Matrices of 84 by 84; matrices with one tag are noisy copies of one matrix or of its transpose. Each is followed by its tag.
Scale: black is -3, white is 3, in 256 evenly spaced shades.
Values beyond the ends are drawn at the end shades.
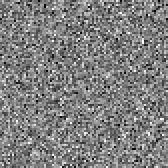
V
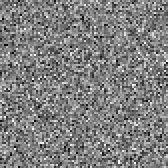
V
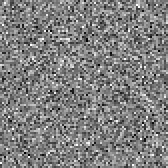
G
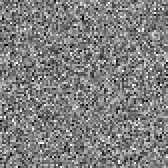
V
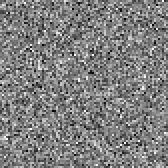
G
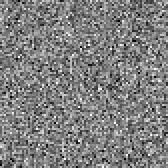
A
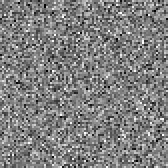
V
